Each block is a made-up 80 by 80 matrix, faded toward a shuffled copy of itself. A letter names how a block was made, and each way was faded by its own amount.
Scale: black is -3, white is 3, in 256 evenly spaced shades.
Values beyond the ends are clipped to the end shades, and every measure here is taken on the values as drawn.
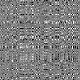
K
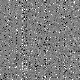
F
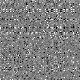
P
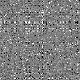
P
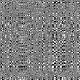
K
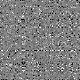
P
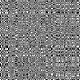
K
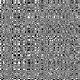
K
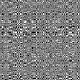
K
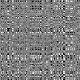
K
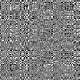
K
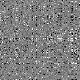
P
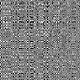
K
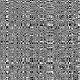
K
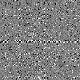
P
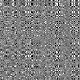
K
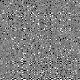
P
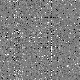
F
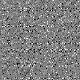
P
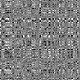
K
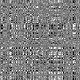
K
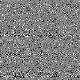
P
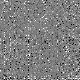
F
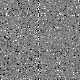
F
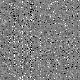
F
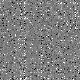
F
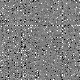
F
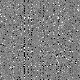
F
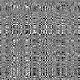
K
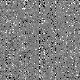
F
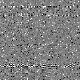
P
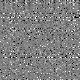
P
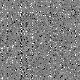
F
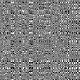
K
